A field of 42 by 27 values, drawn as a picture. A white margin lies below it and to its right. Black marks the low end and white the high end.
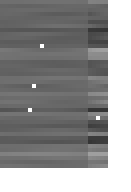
Roughest part: bottom right. Grain: streaks across. Lone odd cells: 4, each higher than its neighbours. Histogram: skewed, a long tail of high values. Seam: vertical, 80% of the way across, the left part calmer.
